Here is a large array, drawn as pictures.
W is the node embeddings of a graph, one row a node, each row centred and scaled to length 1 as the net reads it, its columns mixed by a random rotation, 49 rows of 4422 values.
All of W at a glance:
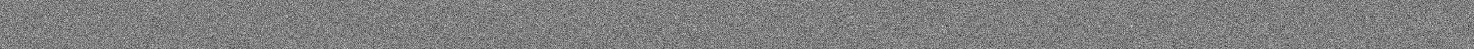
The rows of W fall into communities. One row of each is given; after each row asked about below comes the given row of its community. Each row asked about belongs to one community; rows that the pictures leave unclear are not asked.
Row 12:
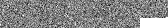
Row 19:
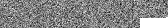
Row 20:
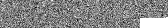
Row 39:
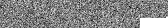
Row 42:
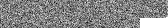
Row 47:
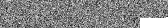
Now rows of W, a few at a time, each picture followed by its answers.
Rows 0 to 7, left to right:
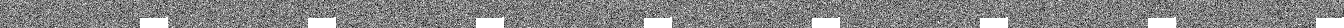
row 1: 12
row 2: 42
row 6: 20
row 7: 12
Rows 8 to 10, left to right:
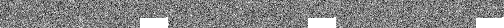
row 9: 12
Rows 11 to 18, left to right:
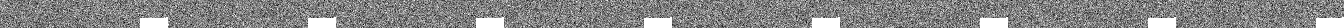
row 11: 20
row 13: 47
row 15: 47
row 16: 19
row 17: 19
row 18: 12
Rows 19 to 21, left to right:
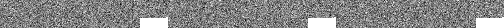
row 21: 19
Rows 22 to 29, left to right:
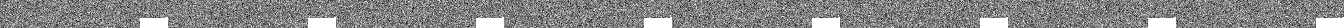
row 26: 42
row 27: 19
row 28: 12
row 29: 42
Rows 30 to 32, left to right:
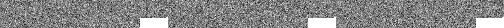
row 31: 39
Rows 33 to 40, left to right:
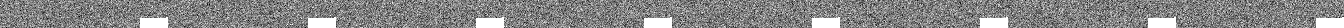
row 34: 12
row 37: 19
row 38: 19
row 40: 47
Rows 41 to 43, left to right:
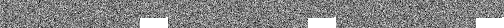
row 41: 39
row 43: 47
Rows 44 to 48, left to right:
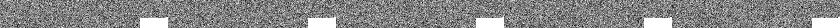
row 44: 47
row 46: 42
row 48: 39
